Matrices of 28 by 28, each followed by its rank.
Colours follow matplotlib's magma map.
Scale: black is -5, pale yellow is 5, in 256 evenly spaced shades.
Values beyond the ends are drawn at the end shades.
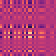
one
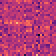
five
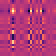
one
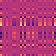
one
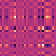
one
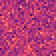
full rank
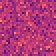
full rank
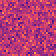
full rank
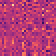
five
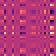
one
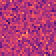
full rank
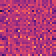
five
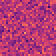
full rank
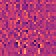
five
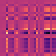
one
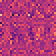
five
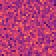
full rank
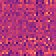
five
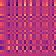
one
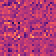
five
